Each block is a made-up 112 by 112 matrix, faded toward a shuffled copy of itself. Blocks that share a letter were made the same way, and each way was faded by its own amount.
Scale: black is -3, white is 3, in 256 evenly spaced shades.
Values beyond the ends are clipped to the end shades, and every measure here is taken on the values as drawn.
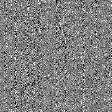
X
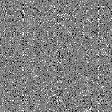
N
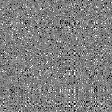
N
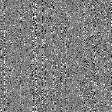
X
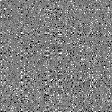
N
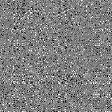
N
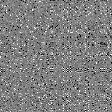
N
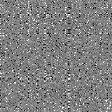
N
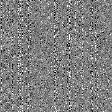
X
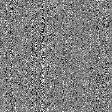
X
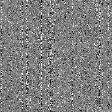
X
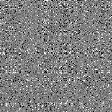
N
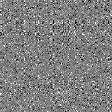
N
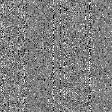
X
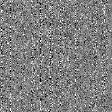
X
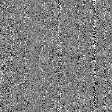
X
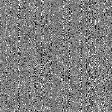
X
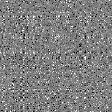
N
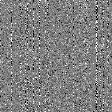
X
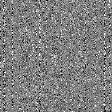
X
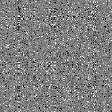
N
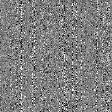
X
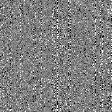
X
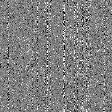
X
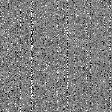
X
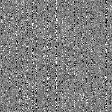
X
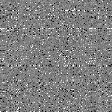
N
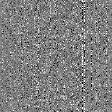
X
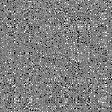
N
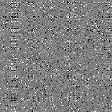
N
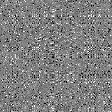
N
